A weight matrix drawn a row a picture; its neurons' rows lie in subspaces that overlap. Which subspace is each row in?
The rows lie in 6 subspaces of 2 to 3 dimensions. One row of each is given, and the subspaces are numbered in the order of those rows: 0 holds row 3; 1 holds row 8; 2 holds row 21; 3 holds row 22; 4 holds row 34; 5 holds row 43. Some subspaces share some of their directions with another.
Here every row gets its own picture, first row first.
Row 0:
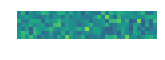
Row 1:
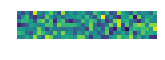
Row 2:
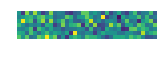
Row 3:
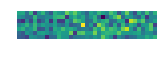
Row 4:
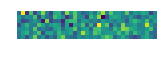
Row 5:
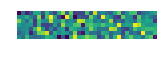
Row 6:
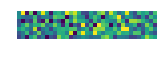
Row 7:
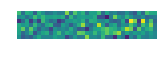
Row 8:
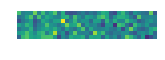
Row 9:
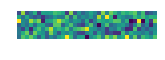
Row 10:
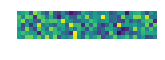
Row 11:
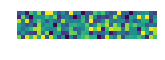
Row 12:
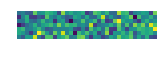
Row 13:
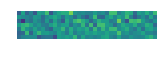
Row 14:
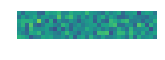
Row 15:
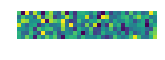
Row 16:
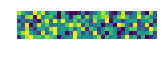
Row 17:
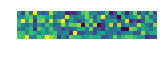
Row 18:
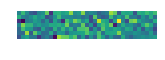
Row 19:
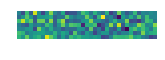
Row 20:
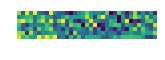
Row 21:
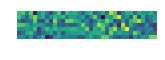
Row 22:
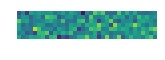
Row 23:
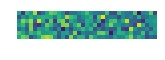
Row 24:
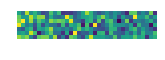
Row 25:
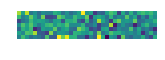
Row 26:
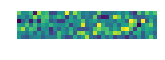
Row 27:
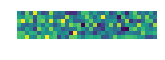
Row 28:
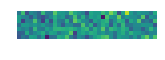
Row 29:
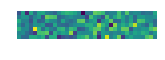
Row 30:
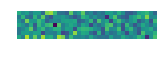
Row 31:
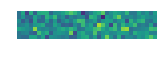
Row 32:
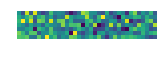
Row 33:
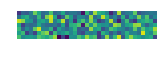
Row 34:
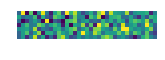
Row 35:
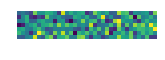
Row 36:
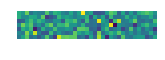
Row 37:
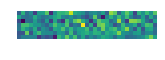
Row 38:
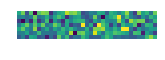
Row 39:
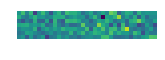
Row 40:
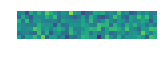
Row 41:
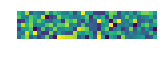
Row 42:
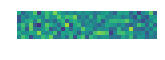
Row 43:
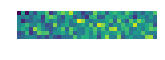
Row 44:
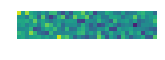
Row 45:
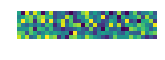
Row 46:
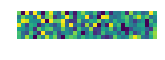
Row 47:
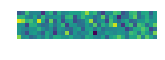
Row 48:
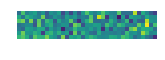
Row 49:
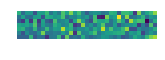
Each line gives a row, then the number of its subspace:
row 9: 0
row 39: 2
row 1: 2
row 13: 5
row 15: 4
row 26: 0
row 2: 0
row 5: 5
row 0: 0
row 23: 1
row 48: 4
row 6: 4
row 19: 2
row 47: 1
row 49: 4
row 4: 4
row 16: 1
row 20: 5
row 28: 0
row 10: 1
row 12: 2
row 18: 5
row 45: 0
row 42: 1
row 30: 3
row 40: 3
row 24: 2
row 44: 5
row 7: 0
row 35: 2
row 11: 3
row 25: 3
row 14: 1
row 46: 4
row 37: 5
